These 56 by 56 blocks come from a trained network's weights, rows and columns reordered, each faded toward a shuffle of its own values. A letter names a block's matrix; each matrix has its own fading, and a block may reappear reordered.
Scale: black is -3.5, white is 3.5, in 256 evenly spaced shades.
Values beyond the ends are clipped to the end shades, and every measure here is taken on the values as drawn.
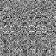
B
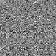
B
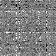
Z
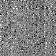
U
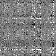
Z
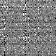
Z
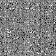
U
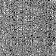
U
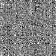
U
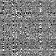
Z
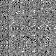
U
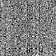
U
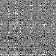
Z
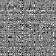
Z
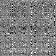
Z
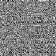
B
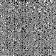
U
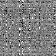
Z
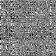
Z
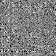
U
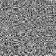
B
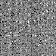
U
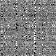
Z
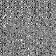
U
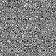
B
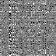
Z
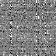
Z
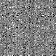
U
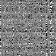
Z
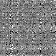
Z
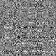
B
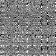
Z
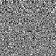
B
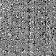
U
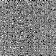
U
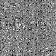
U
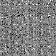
U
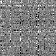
Z
